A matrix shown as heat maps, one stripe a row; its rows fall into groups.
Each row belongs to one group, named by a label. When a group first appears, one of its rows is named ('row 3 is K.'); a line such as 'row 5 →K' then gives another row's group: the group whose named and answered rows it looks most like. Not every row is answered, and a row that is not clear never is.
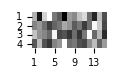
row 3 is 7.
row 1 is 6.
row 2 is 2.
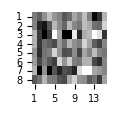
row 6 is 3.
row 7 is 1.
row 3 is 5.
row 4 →3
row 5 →5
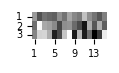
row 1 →3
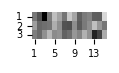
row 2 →5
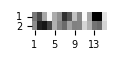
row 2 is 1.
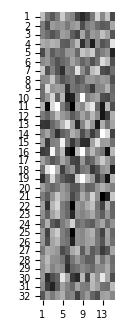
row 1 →7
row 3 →5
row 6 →2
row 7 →3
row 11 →6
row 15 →7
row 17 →5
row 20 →5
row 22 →6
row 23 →6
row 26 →6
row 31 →1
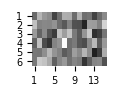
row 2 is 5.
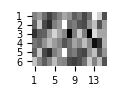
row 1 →2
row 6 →7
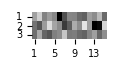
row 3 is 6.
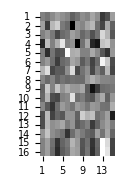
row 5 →3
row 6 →2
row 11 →1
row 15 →2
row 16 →2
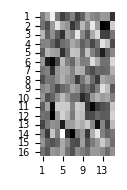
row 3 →3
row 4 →2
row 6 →1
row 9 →2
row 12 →1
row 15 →5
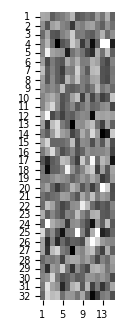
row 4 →2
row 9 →7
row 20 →2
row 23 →3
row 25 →3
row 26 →1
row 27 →6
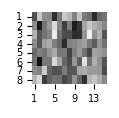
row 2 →7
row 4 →6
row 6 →5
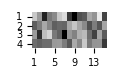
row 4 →5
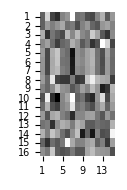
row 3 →3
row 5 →6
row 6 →6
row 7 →6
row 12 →6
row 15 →3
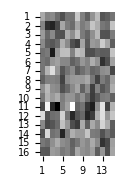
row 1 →3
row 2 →1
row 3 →3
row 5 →1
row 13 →5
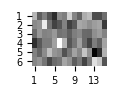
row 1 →3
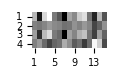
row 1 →6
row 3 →6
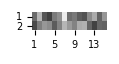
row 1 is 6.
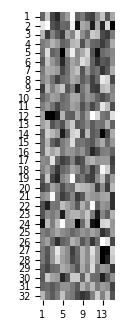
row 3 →3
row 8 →2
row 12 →1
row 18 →2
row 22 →5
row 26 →2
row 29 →5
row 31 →5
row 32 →7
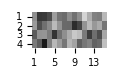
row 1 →1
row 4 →1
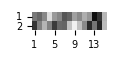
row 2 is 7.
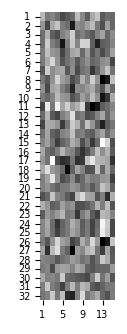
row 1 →3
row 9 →6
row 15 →2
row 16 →7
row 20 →2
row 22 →7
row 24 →2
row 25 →2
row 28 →2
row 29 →1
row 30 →7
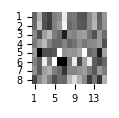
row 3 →6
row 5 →3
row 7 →6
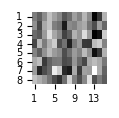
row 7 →5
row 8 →3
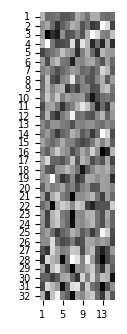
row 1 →3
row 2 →2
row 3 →1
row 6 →6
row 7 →2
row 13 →6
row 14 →2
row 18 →7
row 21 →6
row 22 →1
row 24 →6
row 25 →2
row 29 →6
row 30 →5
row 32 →6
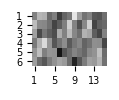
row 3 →3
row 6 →7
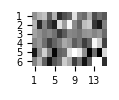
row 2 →3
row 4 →2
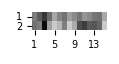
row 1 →1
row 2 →1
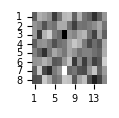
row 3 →6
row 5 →1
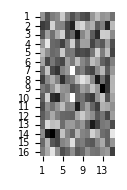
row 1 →7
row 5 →7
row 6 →3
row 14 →1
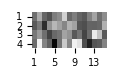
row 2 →1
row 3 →2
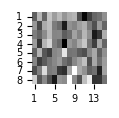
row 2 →6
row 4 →6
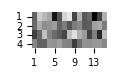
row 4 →7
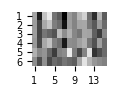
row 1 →6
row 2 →6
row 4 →6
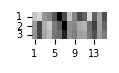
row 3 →6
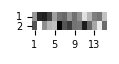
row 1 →1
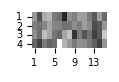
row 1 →6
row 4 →3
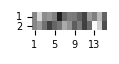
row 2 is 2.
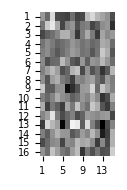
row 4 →2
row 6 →5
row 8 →6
